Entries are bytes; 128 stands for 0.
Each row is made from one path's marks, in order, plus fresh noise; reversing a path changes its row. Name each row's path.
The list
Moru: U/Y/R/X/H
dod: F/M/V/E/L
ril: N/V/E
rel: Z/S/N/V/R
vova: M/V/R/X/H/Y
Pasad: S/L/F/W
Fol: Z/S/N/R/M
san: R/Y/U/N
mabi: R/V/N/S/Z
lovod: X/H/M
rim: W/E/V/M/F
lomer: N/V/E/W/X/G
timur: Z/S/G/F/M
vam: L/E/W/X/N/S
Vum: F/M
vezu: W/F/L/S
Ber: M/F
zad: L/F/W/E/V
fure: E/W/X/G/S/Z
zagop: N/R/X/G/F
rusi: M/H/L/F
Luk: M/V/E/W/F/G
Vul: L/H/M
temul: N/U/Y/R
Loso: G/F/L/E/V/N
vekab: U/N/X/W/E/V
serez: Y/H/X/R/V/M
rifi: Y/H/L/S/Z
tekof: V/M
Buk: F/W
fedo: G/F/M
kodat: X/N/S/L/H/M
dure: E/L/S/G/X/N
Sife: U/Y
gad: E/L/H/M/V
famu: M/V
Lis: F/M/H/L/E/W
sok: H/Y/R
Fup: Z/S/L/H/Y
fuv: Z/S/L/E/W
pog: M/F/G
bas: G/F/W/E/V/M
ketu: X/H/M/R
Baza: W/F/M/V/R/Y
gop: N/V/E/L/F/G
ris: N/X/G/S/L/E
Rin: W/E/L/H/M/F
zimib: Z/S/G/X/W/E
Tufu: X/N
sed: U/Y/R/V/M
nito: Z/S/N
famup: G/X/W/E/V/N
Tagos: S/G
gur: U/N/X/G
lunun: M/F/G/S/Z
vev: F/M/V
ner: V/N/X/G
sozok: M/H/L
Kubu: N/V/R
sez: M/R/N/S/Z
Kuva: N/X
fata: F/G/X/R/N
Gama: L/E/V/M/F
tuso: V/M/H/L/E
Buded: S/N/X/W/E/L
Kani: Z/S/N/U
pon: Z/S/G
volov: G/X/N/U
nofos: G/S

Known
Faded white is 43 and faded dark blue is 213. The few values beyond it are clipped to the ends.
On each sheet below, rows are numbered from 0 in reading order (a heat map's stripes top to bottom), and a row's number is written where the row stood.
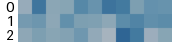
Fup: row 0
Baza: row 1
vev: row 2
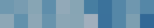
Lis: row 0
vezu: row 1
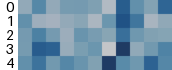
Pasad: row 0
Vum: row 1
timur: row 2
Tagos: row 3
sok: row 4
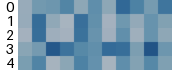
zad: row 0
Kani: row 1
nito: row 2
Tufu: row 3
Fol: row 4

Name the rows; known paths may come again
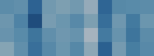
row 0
fata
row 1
volov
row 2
zagop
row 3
ris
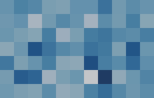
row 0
zimib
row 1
sez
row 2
Rin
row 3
Tufu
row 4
ketu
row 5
Tagos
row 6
Lis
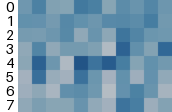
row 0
sed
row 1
vova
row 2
Luk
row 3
Pasad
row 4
Sife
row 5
nito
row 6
famu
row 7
vev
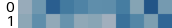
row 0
Kuva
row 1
vezu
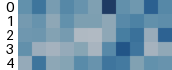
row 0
sok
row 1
Baza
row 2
Buk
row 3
Vum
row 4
Fup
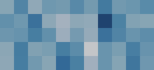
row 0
fuv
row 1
fedo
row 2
bas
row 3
mabi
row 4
temul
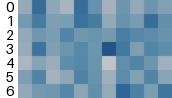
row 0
Kani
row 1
san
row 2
tuso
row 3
rifi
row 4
tekof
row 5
Fol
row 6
zad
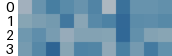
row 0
gop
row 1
gad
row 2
lunun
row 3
gur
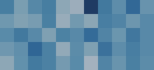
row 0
lovod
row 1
rim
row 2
Moru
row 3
famup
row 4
lomer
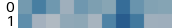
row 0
timur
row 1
Ber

